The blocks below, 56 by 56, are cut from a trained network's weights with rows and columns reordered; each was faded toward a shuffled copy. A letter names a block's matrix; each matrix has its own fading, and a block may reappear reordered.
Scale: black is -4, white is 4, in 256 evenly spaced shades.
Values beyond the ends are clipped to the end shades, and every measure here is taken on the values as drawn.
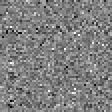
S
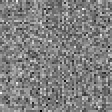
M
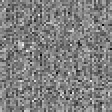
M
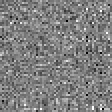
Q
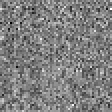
M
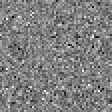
S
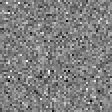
S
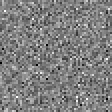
S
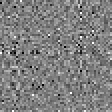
Q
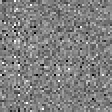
Q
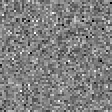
S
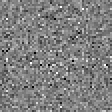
S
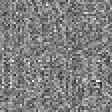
M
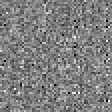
Q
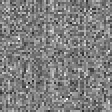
M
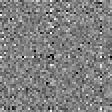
Q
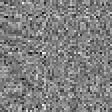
Q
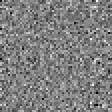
S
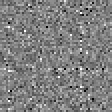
Q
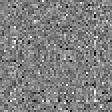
Q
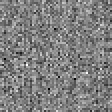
M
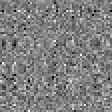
Q
